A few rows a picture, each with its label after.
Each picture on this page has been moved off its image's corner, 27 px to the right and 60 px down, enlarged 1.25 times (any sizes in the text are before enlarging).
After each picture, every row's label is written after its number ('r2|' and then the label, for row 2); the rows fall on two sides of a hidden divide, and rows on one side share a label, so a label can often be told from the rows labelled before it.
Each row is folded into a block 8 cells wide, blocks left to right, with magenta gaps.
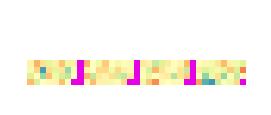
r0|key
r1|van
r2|van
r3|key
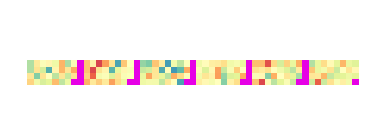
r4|key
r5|van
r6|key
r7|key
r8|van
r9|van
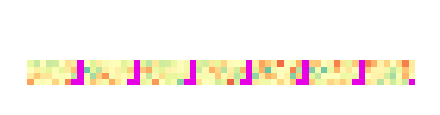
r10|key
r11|key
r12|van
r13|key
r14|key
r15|key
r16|van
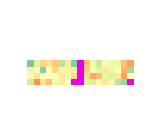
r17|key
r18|van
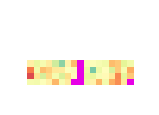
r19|van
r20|key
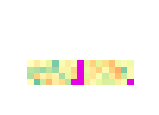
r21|key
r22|key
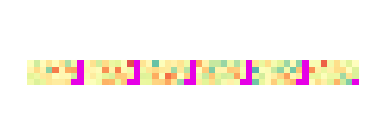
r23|key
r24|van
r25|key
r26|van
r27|key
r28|van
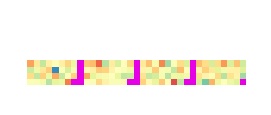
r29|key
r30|van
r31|van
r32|van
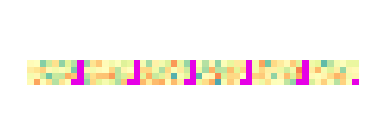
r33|van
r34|key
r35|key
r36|key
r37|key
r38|key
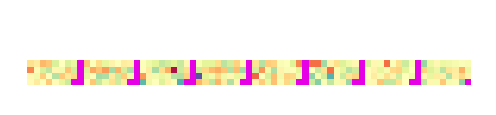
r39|van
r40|van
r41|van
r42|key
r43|van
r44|van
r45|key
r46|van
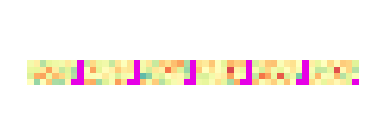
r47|key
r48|key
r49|key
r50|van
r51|key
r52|key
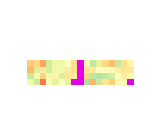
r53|van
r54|van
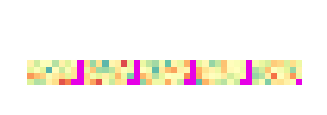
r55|key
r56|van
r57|van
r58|van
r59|key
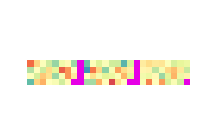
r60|van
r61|key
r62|van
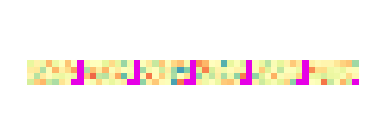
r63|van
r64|key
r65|key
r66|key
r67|key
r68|van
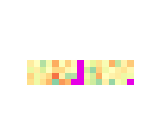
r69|key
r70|key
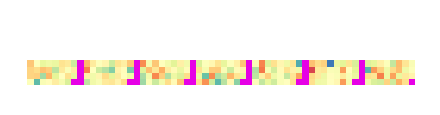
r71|van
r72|van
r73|key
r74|van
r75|key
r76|van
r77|key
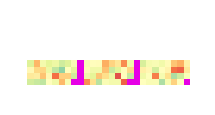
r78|key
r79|key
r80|key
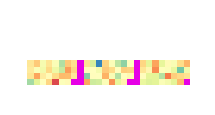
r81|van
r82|key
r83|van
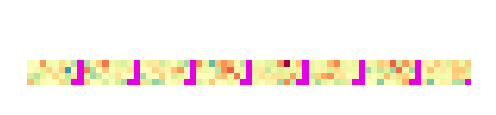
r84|key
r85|van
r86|key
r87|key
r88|key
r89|key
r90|key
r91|van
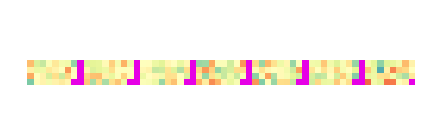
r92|van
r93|key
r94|key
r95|van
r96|key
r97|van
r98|key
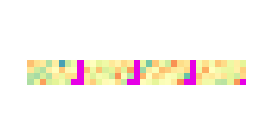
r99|van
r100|van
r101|key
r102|key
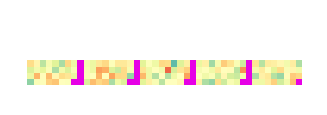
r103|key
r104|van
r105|van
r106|key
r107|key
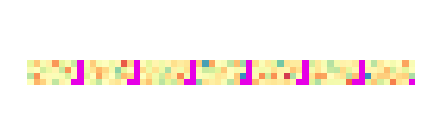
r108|key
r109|key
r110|van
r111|van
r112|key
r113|key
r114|key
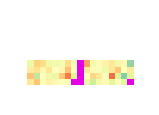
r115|van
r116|key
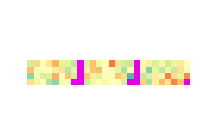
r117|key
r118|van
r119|key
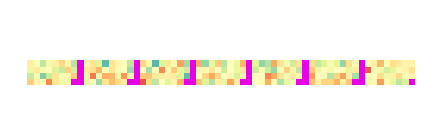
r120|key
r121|key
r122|key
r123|key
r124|key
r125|van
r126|van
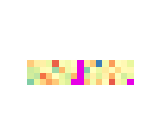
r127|key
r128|key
